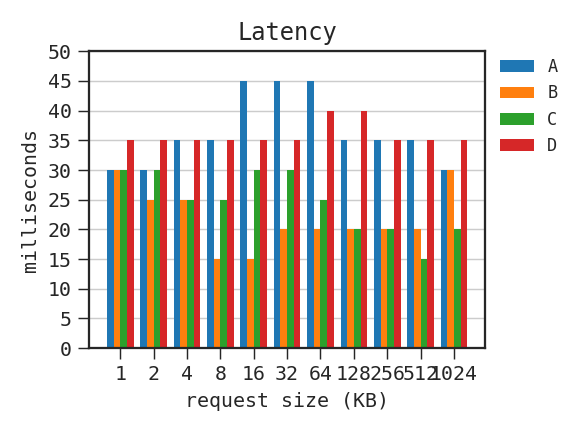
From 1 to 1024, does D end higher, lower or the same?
the same
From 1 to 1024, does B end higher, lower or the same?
the same
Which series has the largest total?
A
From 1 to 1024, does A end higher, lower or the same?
the same
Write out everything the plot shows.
Title: Latency
x-axis: request size (KB), ticks 1 2 4 8 16 32 64 128 256 512 1024
y-axis: milliseconds, ticks 0 5 10 15 20 25 30 35 40 45 50
Legend: A, B, C, D
Values:
A: 30 30 35 35 45 45 45 35 35 35 30
B: 30 25 25 15 15 20 20 20 20 20 30
C: 30 30 25 25 30 30 25 20 20 15 20
D: 35 35 35 35 35 35 40 40 35 35 35
